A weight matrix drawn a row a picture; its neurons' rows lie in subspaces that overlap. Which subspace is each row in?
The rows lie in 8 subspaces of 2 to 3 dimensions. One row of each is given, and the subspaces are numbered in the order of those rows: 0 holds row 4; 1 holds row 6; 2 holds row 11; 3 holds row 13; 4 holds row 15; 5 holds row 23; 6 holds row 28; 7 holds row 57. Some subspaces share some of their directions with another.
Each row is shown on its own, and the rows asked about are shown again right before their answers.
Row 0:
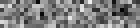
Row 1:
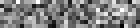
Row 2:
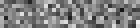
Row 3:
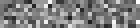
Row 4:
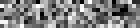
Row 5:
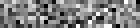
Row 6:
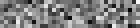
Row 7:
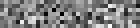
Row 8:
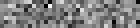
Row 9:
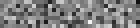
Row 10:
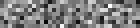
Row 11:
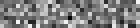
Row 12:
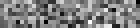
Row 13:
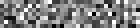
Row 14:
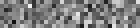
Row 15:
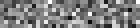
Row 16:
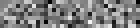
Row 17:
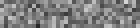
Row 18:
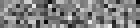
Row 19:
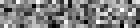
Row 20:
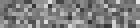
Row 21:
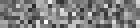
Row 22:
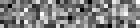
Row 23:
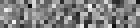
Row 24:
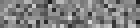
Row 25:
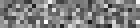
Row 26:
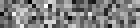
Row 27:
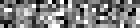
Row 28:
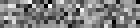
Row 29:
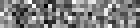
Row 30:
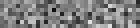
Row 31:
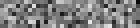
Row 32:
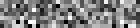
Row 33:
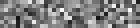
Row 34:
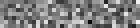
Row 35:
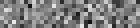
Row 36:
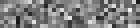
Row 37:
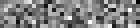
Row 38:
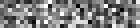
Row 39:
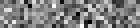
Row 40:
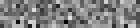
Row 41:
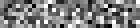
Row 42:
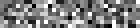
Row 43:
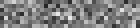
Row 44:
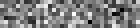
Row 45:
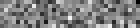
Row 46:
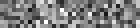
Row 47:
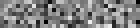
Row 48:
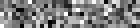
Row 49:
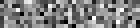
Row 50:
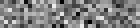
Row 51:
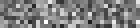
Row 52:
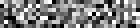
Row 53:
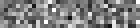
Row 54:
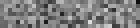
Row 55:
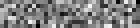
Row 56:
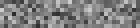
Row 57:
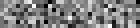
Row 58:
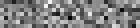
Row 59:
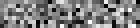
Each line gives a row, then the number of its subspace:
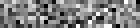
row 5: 3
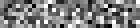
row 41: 2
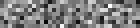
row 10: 2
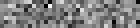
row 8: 6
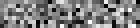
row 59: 7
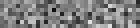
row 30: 6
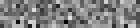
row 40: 2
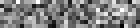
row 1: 0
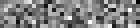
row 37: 1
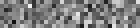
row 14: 5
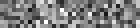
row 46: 1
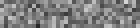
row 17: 4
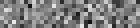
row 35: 5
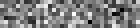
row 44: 0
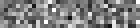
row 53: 5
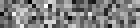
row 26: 7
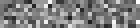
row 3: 6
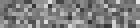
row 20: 6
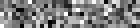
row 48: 7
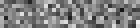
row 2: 4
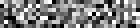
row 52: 3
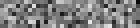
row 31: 4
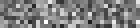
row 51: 1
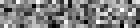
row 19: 0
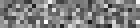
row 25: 2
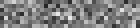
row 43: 4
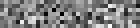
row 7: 6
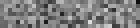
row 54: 3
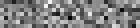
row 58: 4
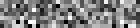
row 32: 2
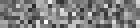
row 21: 1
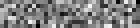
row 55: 4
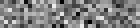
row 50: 5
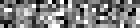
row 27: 0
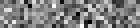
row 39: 5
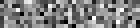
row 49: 4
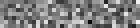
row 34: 7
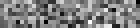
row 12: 3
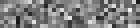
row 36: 1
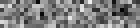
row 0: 0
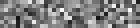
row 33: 1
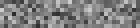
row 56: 4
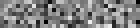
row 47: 2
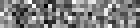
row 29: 7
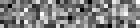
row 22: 0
